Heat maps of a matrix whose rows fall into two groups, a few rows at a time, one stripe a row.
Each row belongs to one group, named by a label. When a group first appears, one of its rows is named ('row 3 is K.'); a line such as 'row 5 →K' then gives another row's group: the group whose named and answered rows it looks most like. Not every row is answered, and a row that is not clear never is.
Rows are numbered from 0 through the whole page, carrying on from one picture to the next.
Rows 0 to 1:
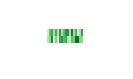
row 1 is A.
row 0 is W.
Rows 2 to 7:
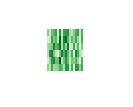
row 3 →W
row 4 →W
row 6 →W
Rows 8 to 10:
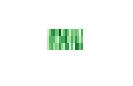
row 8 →W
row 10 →A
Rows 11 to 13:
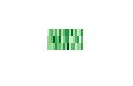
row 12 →W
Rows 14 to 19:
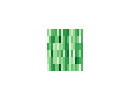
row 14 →W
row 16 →A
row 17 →A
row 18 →A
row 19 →W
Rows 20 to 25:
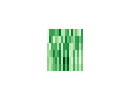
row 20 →W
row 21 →A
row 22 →W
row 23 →W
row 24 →W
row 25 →W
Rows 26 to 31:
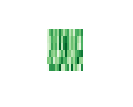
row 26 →A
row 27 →W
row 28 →W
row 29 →A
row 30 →A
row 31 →W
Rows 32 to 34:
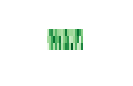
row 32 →A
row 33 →W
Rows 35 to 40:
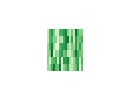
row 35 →A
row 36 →A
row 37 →A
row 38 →A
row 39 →W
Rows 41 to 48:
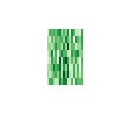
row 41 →W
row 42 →A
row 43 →W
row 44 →A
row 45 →W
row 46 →W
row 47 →W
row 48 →A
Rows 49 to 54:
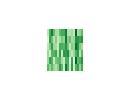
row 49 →A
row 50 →A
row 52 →W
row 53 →A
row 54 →A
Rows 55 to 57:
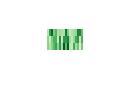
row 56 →W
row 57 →W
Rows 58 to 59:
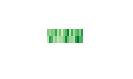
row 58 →W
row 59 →A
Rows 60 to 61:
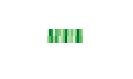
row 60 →A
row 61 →A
